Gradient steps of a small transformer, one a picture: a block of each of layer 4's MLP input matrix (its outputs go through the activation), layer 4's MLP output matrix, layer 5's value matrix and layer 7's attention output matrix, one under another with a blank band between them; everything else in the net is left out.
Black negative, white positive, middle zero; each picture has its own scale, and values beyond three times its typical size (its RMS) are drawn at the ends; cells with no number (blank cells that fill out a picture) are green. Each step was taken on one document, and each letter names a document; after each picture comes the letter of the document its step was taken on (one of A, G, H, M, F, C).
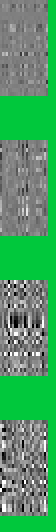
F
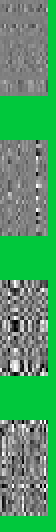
F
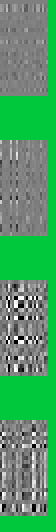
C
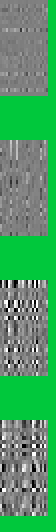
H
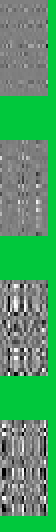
F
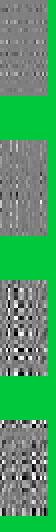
C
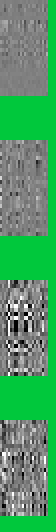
F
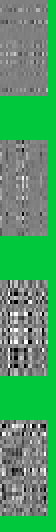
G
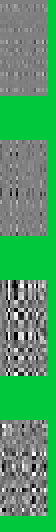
C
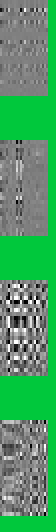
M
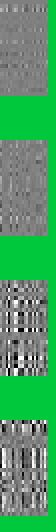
H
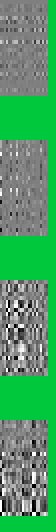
C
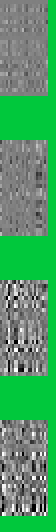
H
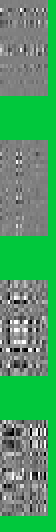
M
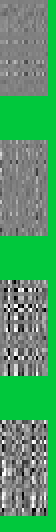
H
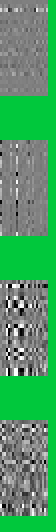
C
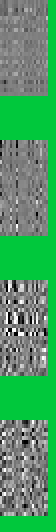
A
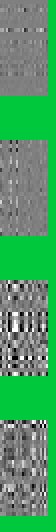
A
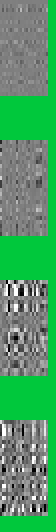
H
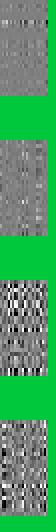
F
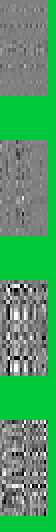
G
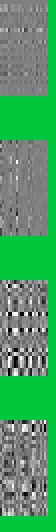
A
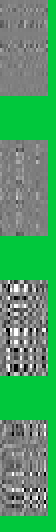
M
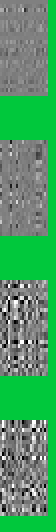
C
